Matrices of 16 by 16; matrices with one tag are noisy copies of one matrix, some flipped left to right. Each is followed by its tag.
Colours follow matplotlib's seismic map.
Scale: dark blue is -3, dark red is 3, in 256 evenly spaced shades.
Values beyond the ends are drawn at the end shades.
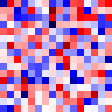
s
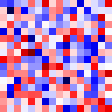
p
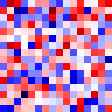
s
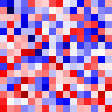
p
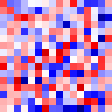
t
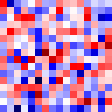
t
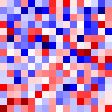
p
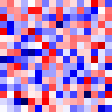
s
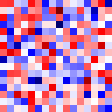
s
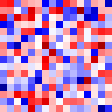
s
